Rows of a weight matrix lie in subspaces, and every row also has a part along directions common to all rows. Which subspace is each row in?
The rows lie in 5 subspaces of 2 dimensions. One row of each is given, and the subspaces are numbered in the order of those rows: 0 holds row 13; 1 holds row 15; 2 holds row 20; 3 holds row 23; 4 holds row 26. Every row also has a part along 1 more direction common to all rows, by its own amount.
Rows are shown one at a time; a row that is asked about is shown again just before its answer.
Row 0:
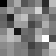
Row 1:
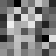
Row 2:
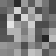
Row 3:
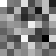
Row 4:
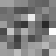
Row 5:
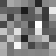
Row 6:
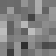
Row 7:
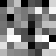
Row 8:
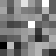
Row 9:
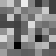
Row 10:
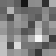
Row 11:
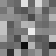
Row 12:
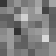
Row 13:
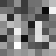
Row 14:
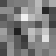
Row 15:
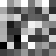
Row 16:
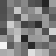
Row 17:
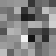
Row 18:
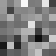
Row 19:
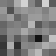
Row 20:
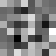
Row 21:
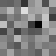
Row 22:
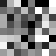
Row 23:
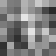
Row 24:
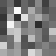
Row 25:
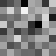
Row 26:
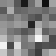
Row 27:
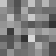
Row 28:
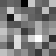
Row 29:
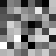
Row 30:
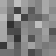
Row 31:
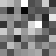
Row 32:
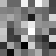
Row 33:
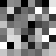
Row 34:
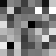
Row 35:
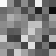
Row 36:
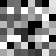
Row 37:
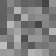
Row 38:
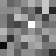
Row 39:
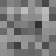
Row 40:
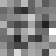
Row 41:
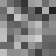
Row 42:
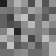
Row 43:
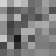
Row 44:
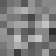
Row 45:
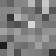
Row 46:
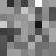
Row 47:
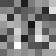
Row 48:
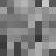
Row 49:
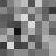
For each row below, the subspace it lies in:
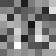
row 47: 0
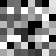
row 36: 0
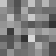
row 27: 3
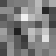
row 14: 3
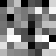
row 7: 3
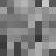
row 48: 4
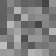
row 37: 1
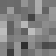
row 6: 2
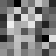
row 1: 1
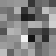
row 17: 3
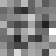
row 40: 2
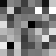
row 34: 2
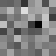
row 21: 0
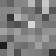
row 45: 4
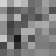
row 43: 1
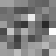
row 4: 2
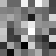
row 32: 2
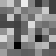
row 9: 0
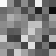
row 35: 4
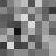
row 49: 3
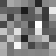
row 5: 0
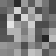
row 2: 1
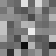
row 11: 2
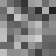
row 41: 4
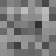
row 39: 0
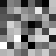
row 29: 1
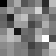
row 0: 3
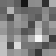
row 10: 4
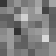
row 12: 3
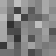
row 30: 1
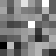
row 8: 4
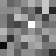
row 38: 4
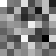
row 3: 3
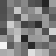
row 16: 1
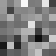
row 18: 4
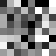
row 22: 1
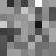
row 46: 0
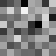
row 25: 0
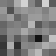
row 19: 4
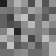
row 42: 3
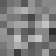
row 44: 2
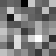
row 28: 4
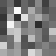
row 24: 1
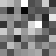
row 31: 0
